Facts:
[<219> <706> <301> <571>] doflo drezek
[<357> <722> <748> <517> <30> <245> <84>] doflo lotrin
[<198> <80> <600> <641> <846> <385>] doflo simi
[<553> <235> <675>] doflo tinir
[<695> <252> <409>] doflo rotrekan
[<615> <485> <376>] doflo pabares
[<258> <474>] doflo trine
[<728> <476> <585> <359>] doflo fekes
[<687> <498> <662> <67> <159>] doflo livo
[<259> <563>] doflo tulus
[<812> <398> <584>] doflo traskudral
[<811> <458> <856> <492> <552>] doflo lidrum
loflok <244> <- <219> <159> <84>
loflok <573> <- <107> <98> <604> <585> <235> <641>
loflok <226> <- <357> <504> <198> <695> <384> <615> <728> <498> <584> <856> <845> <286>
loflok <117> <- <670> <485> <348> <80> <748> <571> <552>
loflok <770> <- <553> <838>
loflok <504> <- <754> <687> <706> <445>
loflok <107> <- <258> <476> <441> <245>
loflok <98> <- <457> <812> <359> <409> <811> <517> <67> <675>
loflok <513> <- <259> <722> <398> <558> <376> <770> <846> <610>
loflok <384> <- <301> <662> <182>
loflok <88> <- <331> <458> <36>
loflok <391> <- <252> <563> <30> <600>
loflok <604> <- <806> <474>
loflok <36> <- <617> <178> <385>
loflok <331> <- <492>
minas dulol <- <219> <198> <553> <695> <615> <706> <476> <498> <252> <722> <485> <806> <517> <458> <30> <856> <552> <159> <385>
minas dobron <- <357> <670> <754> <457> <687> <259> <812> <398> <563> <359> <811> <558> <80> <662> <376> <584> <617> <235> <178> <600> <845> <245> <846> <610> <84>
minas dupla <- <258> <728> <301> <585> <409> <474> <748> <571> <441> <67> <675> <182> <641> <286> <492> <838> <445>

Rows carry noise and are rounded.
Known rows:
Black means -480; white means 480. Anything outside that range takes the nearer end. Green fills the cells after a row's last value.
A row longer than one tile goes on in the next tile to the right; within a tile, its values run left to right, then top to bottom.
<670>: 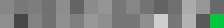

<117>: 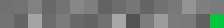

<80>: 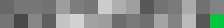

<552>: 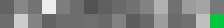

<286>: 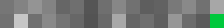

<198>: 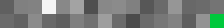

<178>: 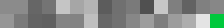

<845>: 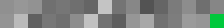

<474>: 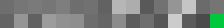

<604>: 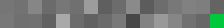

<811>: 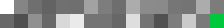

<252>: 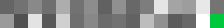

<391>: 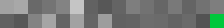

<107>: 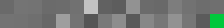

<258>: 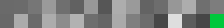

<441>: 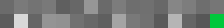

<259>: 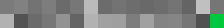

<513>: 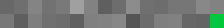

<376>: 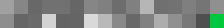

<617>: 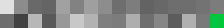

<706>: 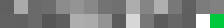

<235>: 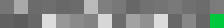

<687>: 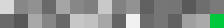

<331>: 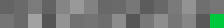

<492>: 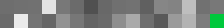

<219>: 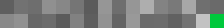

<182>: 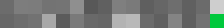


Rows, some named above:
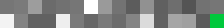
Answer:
<245>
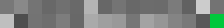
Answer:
<259>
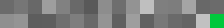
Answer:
<219>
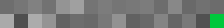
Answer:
<244>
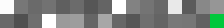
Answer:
<67>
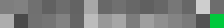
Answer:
<259>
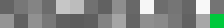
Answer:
<30>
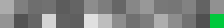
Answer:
<376>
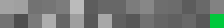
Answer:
<391>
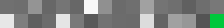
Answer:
<245>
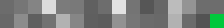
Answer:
<641>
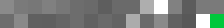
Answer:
<476>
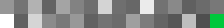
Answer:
<84>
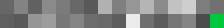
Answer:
<571>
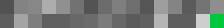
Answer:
<498>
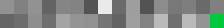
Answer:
<662>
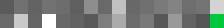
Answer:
<675>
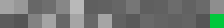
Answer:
<391>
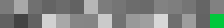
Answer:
<235>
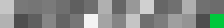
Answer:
<398>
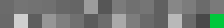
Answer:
<441>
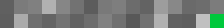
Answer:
<498>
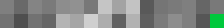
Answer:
<846>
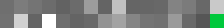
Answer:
<675>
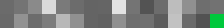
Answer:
<641>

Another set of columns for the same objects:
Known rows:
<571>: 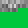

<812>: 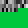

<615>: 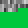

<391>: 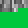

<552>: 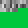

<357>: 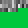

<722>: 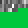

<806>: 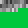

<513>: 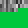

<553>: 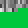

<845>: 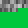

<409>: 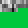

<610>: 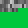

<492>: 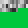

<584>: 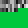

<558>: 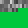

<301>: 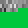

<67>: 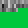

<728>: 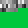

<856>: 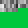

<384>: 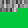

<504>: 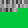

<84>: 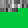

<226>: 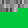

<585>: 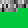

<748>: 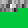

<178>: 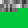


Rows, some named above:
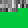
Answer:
<357>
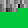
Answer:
<348>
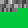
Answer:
<457>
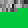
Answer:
<235>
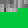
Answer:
<706>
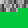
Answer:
<641>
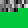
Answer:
<398>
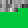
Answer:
<485>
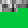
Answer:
<409>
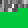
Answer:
<722>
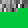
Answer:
<811>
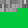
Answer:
<219>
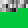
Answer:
<492>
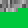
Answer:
<159>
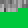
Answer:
<706>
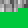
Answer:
<695>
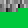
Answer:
<348>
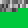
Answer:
<838>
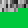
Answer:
<476>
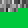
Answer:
<245>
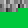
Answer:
<348>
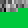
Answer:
<182>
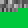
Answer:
<457>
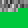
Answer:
<517>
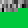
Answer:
<359>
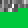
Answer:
<722>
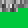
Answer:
<675>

